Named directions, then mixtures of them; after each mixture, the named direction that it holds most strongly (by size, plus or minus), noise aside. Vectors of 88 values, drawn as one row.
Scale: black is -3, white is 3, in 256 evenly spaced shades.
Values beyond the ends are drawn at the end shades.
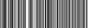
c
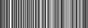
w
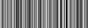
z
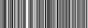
c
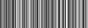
z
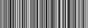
z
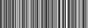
z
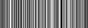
w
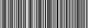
c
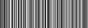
w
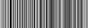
w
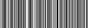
c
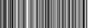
c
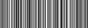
z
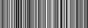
z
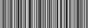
z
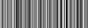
z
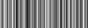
z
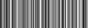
z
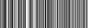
c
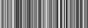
z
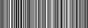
w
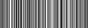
w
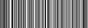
w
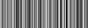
z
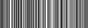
w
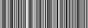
c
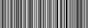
z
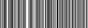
c
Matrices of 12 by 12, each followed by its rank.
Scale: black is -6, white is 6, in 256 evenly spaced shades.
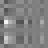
one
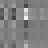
one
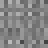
two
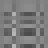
one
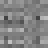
two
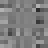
two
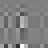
one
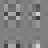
one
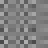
one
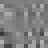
two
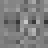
two
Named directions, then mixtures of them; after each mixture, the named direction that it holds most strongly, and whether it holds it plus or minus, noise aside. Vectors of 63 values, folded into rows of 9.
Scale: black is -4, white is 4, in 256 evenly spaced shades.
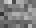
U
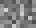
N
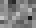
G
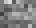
U, plus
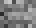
U, plus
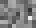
G, minus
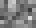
G, minus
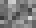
G, minus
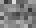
U, minus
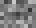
U, minus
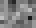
G, plus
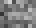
U, plus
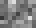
G, minus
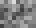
G, minus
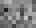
N, minus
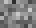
U, plus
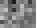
G, plus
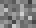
N, plus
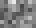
G, minus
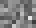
N, plus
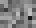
N, minus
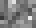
G, minus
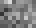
U, plus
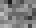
U, minus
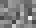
N, plus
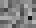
N, minus
